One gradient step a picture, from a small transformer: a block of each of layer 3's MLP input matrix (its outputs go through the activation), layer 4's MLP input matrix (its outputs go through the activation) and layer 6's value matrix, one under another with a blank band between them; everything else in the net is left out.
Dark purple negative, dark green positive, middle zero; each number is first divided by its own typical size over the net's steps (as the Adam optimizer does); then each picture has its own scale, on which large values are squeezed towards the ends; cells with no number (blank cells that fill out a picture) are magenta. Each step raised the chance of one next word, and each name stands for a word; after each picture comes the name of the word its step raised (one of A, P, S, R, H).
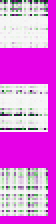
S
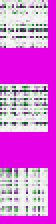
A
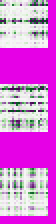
A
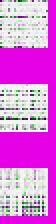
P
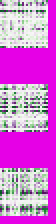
A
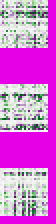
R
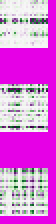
S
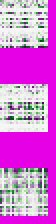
A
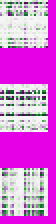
R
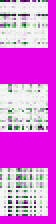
P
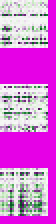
R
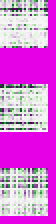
A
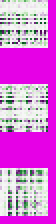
R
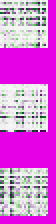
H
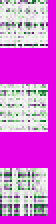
R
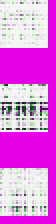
P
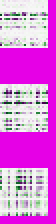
H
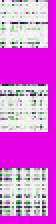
P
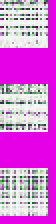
H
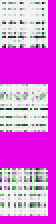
S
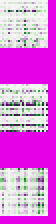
S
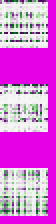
R
